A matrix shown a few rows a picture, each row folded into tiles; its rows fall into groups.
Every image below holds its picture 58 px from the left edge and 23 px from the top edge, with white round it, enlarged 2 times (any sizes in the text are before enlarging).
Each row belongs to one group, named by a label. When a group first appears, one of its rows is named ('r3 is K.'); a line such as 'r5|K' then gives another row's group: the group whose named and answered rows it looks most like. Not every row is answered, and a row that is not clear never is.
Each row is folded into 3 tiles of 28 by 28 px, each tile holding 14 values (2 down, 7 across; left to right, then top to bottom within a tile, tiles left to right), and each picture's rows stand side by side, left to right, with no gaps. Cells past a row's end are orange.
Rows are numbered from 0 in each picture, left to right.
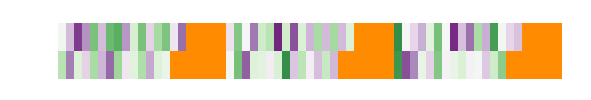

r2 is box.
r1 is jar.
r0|box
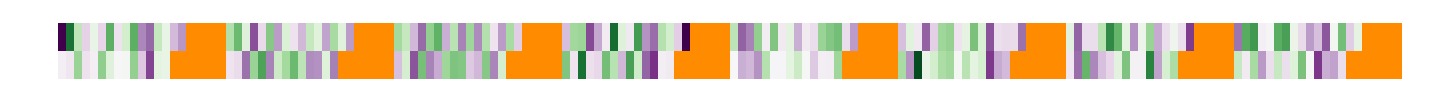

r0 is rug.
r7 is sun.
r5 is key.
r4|box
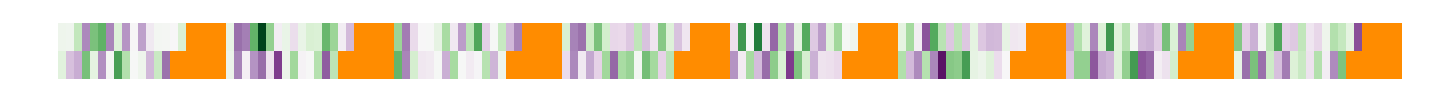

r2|box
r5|jar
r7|box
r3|box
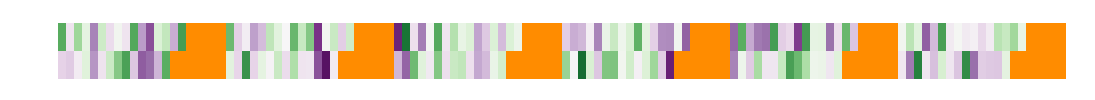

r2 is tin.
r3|key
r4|jar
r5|tin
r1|key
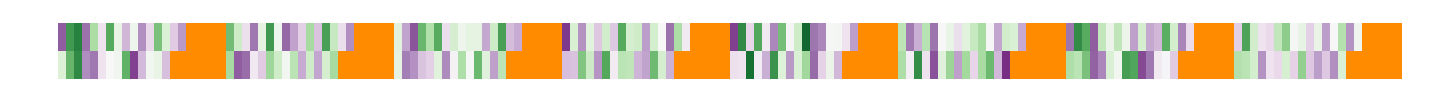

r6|sun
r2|box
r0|sun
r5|key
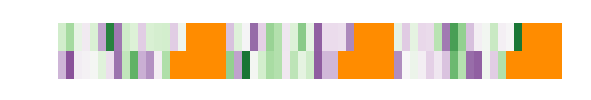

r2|tin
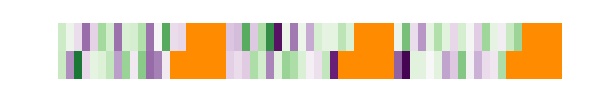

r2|tin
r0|key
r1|jar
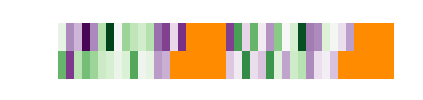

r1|rug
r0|key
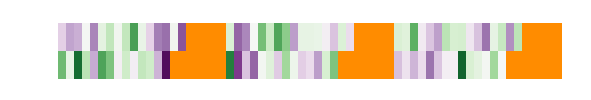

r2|sun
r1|box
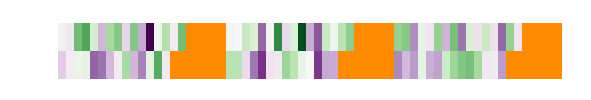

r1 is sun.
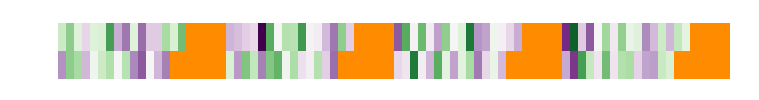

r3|tin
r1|key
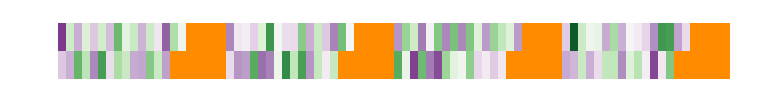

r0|tin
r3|rug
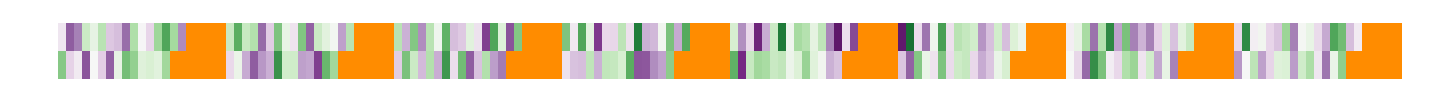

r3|sun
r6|jar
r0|box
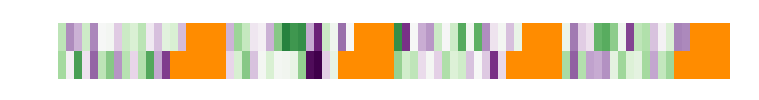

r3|box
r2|key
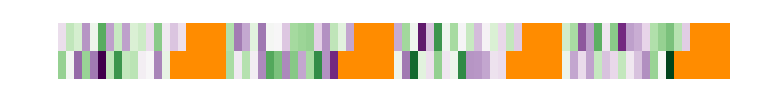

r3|box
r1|key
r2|tin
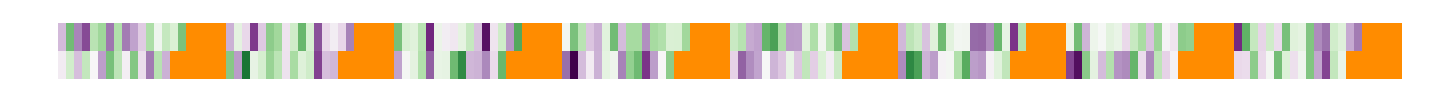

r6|tin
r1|key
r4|box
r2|sun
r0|jar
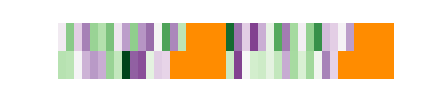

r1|key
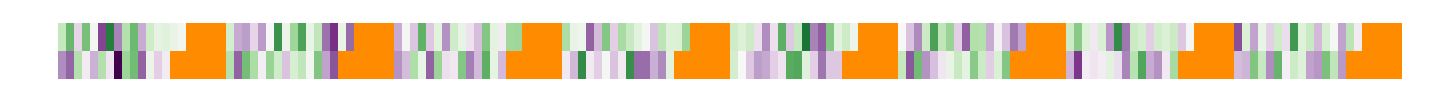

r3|tin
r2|tin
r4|sun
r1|key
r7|tin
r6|rug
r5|box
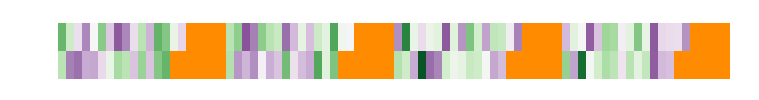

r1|box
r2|jar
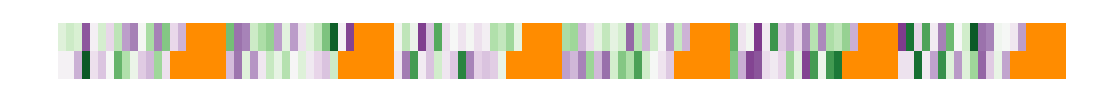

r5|rug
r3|jar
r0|jar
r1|box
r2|tin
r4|box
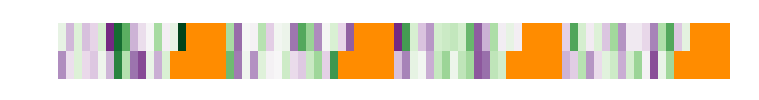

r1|box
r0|tin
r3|rug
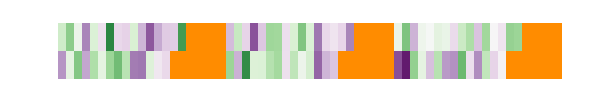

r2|tin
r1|key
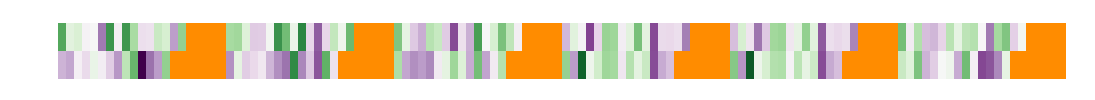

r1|sun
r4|key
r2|box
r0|rug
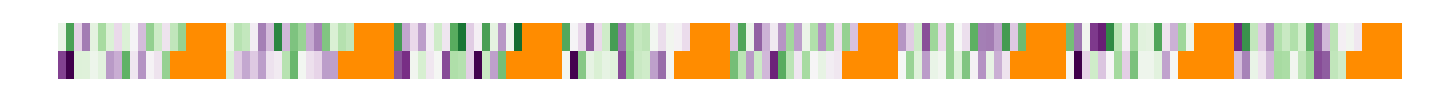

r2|tin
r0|tin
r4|jar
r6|key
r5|sun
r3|key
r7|rug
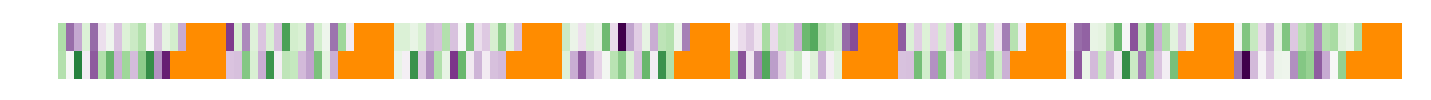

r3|box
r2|rug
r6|box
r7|rug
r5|tin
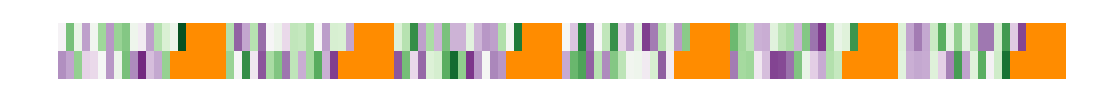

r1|key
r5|box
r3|sun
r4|sun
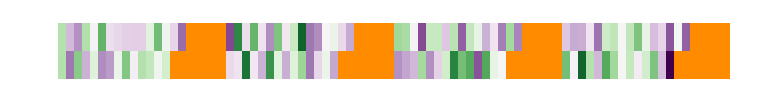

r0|box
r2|jar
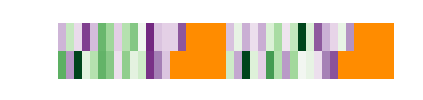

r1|key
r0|key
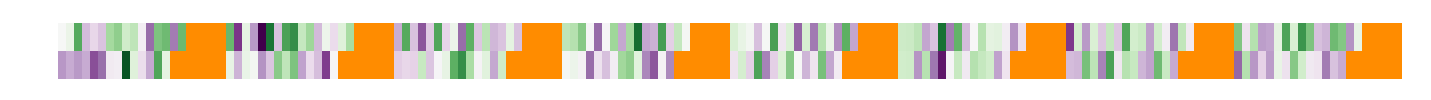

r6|tin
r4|jar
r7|sun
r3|sun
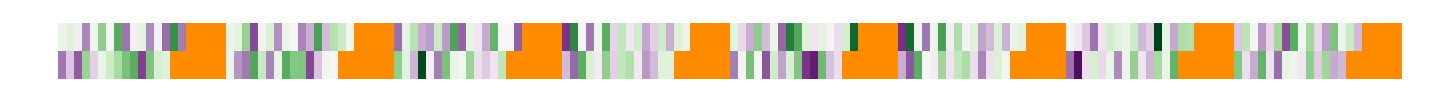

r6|tin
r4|tin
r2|jar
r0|jar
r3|tin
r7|jar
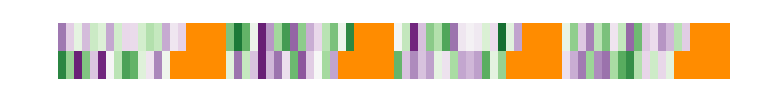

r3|jar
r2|box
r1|sun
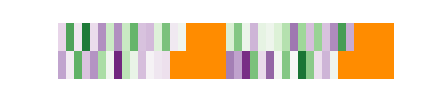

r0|rug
